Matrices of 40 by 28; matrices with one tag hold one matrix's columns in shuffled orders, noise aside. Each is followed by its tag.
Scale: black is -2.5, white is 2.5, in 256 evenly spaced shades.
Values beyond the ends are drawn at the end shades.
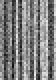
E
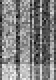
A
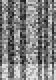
A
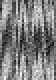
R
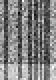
A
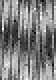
R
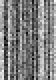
E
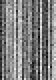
E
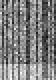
A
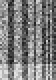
A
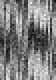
R
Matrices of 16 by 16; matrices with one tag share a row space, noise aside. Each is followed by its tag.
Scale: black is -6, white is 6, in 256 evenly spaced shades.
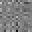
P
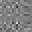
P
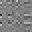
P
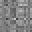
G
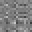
G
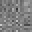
P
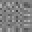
P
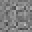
G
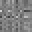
P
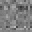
G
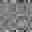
G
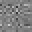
P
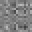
G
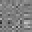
P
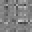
G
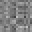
G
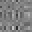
P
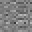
G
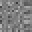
P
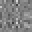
P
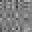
P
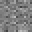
G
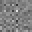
P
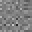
P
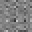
G
